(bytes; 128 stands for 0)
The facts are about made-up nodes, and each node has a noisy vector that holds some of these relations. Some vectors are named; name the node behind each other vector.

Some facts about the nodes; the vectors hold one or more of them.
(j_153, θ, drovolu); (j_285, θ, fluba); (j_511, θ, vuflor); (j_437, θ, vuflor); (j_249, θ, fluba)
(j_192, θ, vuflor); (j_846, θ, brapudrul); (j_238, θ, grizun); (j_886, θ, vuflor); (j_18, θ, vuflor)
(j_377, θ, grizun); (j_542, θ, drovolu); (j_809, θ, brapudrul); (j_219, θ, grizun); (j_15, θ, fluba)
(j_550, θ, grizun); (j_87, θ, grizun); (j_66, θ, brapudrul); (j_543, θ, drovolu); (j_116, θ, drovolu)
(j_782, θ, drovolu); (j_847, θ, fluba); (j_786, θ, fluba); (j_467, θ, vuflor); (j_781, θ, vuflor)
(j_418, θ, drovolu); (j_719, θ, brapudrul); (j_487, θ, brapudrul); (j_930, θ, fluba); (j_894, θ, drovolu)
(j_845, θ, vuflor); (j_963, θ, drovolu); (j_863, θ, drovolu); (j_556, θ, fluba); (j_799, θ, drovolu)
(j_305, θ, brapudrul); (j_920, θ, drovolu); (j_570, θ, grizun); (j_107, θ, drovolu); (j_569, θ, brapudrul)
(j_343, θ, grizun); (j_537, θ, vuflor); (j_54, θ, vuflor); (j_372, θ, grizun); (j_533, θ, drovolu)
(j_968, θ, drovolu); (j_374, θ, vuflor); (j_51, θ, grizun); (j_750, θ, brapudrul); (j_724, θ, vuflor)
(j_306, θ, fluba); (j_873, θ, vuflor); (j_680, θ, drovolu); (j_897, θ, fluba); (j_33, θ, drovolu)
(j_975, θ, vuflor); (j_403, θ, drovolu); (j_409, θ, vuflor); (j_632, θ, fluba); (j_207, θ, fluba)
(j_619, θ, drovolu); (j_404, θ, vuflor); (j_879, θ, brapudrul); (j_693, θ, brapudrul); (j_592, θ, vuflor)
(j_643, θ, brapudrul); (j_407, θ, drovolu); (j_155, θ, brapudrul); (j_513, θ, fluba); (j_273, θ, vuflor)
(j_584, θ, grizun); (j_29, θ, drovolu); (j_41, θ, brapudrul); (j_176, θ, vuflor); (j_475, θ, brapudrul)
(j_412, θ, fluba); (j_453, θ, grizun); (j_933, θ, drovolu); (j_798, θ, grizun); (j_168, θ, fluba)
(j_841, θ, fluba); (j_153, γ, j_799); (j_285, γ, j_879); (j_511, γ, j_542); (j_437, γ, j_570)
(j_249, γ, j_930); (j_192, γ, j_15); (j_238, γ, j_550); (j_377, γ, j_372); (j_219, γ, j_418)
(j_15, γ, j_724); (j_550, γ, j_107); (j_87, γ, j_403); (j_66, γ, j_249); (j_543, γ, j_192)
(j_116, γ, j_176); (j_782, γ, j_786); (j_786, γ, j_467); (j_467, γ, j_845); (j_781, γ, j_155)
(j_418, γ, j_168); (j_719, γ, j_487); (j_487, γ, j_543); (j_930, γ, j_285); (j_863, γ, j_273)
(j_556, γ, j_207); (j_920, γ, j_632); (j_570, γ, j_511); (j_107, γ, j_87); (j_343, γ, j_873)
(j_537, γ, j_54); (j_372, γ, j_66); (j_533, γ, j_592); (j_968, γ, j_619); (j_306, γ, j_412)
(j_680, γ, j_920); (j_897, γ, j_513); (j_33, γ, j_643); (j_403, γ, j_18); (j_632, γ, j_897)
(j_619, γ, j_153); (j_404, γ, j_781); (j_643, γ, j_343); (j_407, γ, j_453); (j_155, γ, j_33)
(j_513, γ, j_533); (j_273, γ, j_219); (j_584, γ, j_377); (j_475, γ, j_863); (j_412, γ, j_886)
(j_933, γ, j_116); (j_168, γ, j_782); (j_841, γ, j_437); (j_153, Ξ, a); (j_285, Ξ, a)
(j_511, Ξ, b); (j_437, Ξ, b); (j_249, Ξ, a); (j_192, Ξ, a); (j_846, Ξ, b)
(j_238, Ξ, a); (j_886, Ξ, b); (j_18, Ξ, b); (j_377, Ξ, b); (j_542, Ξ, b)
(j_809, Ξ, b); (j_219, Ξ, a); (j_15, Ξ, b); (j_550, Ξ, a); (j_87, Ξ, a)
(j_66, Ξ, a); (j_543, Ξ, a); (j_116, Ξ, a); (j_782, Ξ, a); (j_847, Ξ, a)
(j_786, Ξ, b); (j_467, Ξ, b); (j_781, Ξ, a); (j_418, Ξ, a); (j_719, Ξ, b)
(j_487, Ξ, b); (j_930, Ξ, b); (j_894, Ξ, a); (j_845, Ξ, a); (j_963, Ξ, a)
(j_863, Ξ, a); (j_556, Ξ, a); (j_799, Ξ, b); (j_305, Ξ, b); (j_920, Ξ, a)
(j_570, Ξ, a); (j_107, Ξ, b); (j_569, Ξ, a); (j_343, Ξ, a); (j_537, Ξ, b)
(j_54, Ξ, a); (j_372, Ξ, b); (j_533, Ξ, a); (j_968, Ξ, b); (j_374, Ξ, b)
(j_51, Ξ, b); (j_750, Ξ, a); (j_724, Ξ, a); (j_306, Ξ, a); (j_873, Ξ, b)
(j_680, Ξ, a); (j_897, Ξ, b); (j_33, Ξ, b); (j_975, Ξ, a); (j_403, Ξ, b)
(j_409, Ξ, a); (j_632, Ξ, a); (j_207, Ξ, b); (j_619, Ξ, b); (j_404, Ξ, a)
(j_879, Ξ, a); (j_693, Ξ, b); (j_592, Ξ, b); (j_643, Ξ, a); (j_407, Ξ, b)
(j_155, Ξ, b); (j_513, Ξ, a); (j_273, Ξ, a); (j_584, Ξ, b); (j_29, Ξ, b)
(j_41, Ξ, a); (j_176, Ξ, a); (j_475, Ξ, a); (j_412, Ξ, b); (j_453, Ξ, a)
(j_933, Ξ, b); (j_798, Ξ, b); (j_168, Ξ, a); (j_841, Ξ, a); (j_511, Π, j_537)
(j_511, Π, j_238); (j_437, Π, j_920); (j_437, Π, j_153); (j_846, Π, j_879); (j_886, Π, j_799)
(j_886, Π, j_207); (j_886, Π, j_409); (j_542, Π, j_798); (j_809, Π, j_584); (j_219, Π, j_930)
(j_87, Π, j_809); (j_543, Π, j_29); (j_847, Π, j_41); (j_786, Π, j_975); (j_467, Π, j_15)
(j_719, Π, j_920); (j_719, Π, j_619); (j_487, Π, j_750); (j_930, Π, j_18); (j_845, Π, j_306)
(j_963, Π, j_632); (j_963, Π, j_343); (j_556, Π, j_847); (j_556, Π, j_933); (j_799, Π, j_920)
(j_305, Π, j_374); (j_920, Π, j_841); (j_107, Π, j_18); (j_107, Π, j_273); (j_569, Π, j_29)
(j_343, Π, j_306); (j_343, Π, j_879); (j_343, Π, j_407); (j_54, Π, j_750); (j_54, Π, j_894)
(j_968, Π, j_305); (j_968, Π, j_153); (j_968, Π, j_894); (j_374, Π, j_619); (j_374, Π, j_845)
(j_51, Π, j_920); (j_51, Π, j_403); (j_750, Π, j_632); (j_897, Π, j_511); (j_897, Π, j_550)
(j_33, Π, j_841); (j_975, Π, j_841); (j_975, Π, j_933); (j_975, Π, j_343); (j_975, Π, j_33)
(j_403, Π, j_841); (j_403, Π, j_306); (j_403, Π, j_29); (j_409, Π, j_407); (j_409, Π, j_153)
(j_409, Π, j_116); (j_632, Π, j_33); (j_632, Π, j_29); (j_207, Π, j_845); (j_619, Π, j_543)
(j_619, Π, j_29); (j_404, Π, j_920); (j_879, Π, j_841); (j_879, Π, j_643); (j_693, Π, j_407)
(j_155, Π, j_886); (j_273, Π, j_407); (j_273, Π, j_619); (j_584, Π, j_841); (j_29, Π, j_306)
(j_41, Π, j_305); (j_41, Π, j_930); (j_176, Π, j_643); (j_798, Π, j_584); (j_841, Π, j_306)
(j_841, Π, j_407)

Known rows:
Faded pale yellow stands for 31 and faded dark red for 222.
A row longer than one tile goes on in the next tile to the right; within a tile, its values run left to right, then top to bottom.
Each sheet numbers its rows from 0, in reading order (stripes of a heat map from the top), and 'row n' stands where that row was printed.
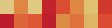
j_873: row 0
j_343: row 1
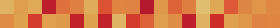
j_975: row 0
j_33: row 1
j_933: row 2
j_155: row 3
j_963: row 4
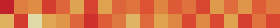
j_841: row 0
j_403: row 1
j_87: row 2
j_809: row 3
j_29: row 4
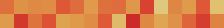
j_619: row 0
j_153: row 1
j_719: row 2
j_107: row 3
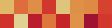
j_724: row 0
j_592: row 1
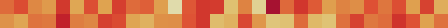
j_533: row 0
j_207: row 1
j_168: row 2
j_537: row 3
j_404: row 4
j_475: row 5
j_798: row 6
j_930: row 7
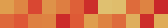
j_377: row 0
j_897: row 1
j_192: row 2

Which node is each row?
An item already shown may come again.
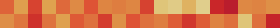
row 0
j_403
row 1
j_29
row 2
j_487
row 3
j_437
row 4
j_879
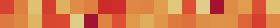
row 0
j_343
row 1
j_176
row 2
j_847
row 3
j_781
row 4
j_107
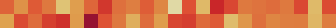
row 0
j_29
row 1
j_18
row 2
j_87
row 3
j_511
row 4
j_920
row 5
j_570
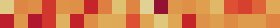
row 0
j_592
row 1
j_584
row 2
j_404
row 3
j_968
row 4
j_66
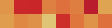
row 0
j_238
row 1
j_15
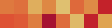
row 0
j_542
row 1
j_192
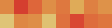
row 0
j_680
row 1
j_51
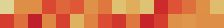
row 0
j_467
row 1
j_453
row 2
j_886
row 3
j_41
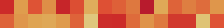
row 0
j_632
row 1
j_643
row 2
j_15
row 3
j_412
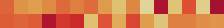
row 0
j_799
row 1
j_412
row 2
j_404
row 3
j_781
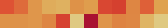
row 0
j_41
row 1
j_54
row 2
j_556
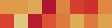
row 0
j_845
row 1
j_550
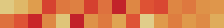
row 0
j_374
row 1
j_407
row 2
j_306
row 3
j_219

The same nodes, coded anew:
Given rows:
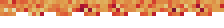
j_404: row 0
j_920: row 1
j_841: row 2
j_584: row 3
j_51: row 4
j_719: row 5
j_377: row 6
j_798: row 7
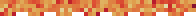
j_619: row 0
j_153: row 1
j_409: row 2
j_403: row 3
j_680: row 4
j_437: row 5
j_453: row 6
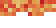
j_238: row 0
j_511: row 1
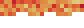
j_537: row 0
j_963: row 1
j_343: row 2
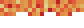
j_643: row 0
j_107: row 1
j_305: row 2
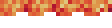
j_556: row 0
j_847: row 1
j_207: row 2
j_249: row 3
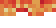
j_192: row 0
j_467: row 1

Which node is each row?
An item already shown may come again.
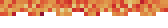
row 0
j_719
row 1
j_799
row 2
j_192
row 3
j_542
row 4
j_550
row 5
j_41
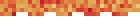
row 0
j_933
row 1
j_537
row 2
j_879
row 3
j_412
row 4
j_155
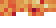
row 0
j_407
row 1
j_897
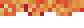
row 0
j_219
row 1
j_29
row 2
j_475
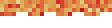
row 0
j_33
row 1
j_968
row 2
j_66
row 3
j_781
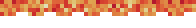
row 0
j_873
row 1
j_632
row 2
j_550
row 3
j_467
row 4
j_87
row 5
j_845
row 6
j_18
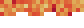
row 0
j_511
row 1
j_556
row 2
j_407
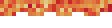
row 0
j_487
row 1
j_87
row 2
j_724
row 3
j_306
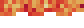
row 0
j_847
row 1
j_15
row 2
j_453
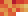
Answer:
j_592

